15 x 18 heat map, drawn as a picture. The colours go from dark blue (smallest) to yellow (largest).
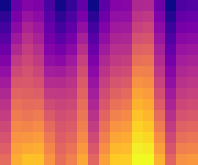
Lone odd cells: none. Slope: up to the bottom. Grain: streaks running down. Ninth with the highest average: bottom right.
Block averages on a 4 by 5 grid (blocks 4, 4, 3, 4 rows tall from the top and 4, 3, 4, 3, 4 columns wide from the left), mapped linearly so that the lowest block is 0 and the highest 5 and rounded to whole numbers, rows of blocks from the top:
10120
21231
32342
43453
